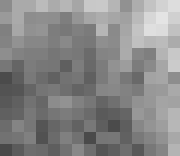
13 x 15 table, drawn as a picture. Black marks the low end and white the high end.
Ninth with the highest average: top right. Grain: blotchy. Stripes: none. Slope: up to the top right.
